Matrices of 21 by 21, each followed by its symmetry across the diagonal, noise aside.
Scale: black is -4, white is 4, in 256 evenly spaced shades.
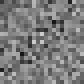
symmetric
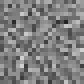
antisymmetric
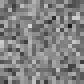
neither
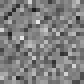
symmetric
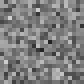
neither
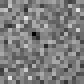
symmetric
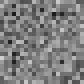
symmetric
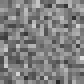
antisymmetric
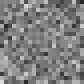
antisymmetric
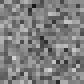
neither
